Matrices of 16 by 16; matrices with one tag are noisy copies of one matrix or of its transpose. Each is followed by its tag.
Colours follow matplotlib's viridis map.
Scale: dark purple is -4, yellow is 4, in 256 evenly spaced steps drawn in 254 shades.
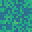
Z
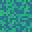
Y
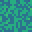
Y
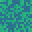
Z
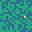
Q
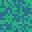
Z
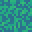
Y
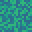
Y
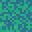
Q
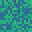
Z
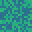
Z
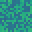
Z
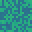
Z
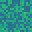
Z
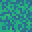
Q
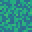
Y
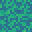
Y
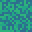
Q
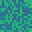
Z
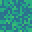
Z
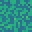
Y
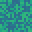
Z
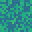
Z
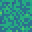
Q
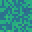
Z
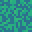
Y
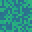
Z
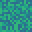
Q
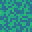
Y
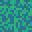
Y
